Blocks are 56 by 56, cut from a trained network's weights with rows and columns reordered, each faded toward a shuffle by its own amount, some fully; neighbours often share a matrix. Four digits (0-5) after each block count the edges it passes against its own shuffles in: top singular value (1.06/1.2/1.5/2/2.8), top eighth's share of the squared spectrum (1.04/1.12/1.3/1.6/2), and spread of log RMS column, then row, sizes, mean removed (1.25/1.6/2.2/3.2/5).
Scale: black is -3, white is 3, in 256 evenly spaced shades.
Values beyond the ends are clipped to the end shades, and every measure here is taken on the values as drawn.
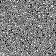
0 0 0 0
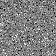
0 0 0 0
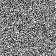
0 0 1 0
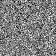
0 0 0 0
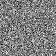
0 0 0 0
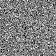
0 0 0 0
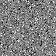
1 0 0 0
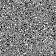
0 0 0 0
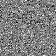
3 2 0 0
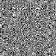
3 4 2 2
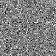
2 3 1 1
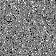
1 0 0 0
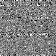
2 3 0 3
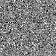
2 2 0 2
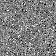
0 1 0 0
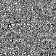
2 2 0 2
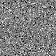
1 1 0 1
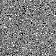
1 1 0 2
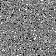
0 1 0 1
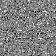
1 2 0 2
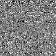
2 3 0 3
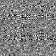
3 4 1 3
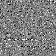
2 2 0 2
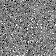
0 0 0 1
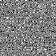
2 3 0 3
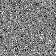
0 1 0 0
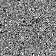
1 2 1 2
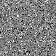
1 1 0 1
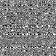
2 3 1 3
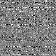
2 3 1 3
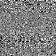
2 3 0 3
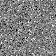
0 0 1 0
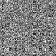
3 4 2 1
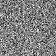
2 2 0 0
